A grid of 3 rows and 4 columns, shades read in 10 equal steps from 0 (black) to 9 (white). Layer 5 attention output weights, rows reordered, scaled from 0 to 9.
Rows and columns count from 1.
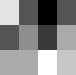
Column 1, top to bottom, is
8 3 6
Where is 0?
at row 1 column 3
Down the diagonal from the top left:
8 5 9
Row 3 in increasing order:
6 6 7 9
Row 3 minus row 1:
-2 3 9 4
